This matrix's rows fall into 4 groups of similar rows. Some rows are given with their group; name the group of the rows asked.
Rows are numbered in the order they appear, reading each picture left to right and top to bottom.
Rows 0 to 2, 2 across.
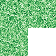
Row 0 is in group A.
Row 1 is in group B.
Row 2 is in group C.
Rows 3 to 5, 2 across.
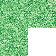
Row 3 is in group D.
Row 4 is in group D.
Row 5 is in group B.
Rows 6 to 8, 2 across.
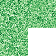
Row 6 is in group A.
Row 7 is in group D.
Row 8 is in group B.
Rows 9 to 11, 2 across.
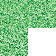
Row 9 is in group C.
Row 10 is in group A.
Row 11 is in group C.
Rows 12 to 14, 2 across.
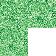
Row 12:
B
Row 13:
D
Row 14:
D
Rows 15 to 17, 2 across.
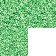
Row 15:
C
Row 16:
C
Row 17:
B
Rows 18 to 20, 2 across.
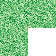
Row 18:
D
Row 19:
C
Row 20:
C
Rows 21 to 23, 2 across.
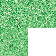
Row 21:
B
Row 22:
A
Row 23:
D
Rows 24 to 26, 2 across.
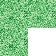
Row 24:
D
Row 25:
D
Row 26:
D
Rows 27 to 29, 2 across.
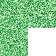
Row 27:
B
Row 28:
A
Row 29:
A
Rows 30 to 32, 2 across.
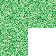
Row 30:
D
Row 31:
D
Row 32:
B
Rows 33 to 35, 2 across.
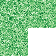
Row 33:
A
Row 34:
B
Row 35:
B
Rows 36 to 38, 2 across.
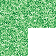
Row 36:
C
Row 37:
B
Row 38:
B
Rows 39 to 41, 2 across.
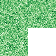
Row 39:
C
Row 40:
D
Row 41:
D
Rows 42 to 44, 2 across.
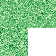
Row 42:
B
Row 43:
A
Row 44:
D
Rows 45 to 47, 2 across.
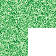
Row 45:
B
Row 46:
A
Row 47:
A
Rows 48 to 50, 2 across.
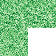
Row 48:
C
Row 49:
C
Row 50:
D
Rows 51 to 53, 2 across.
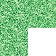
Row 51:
B
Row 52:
A
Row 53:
B
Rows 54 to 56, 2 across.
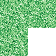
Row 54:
C
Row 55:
B
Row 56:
C
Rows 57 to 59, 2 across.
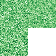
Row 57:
B
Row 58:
C
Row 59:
C
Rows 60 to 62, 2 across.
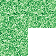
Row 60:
A
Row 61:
A
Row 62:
B
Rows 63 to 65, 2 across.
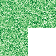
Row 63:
B
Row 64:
C
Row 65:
D
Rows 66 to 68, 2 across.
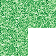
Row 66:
B
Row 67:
A
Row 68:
B
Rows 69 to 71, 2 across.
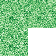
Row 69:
D
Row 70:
D
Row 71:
D
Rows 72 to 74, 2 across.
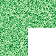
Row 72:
A
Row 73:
C
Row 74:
D
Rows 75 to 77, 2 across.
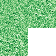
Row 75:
C
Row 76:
A
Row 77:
C
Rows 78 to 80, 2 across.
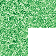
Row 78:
A
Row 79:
B
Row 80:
A
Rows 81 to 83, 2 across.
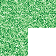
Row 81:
B
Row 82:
B
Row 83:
C
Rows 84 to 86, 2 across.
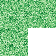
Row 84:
D
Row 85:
B
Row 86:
D
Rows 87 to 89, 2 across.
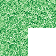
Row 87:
A
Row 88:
C
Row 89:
A
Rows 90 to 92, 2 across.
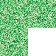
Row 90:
C
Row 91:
D
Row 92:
A
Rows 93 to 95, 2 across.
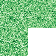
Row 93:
D
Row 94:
D
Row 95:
C
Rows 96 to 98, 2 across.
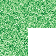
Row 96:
C
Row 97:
A
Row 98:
D
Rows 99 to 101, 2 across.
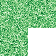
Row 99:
B
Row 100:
A
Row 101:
C
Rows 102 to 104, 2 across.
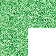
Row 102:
A
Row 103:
B
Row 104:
B
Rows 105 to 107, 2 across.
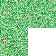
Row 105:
B
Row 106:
A
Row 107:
B
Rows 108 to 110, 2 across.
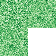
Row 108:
B
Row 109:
D
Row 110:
D
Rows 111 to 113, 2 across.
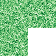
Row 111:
C
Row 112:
A
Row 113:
C
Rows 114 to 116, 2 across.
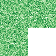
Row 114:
C
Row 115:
B
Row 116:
A
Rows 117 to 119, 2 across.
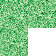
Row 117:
D
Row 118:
A
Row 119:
A
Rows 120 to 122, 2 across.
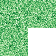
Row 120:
C
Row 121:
D
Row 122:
D
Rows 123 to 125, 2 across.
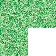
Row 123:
A
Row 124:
B
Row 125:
B
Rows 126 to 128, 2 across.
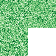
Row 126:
D
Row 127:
D
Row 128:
C
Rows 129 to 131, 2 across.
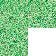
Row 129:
D
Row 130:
D
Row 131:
A
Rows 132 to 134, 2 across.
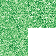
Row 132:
B
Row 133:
B
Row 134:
D
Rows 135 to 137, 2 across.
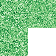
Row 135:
B
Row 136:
D
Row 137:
C
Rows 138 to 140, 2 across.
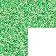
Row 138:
C
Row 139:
A
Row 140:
C
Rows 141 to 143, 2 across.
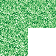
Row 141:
C
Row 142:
C
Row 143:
C
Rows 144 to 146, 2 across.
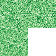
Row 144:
B
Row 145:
D
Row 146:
A
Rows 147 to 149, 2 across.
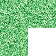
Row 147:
C
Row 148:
C
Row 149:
A
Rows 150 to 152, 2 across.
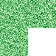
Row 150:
C
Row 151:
C
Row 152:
A
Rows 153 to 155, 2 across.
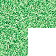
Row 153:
C
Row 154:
A
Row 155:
A
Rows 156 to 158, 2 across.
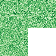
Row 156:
A
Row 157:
D
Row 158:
D
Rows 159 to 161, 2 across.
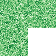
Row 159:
C
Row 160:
B
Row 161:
A
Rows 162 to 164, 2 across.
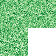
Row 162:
A
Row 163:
A
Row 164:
C
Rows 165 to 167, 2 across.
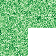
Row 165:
A
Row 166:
D
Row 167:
B
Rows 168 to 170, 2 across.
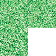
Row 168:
C
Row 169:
D
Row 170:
C
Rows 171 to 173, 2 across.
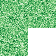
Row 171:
D
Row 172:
A
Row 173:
C
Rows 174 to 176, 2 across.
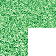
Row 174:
A
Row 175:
C
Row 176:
C
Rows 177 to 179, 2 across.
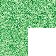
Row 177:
B
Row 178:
C
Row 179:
D
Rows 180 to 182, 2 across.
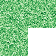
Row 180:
D
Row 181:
C
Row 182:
A
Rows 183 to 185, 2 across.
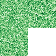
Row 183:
B
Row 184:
A
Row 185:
C
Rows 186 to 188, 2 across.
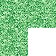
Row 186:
B
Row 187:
B
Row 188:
B
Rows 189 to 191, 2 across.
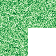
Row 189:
A
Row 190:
D
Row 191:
C
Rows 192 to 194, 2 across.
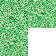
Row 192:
D
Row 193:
A
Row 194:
A
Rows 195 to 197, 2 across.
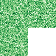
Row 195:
C
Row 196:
B
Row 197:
C
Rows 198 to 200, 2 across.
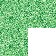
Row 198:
D
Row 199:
B
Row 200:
D
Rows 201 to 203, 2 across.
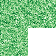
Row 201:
C
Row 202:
C
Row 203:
B
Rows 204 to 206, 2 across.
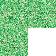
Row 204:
D
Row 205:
B
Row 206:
C
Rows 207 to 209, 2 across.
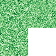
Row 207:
A
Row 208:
D
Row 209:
B
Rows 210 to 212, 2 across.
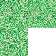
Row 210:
D
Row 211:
D
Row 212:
A
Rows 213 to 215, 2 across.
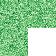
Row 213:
C
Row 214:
B
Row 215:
D
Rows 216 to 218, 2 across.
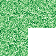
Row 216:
A
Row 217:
C
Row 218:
A
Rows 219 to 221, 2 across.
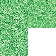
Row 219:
C
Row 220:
A
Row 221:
B
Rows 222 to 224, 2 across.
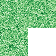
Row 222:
B
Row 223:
A
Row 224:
D
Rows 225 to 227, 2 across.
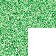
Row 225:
A
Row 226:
D
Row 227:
B
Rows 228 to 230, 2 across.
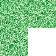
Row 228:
C
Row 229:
A
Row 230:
A
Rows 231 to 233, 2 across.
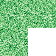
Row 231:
A
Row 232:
C
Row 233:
D
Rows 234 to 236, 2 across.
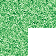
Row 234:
A
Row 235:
C
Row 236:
C
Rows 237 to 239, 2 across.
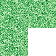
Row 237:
B
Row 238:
A
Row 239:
B
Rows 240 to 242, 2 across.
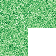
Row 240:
C
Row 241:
D
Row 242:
D
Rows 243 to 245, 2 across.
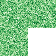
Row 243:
B
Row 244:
C
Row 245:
A
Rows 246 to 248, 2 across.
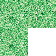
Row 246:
D
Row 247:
A
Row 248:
D
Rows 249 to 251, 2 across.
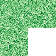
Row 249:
D
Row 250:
C
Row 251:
A
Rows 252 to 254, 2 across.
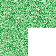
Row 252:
B
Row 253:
B
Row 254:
D
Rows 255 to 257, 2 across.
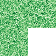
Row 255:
C
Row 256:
A
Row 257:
A
